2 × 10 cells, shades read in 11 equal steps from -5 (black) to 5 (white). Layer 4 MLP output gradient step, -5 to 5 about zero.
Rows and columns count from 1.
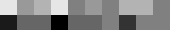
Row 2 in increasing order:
-5 -4 -3 -1 -1 -1 -1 0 0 0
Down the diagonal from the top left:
4 -1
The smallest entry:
-5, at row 2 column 4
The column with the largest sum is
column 9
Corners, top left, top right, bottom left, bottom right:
4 0 -4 0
